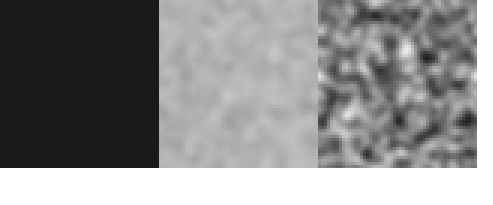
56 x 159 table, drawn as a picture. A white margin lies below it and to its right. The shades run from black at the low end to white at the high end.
The table splits into one row of 3 panels. Panel 1,1: very low, flat. Panel 1,2: high, blotchy, faint in contrast. Panel 1,3: middling, blotchy, strong in contrast.
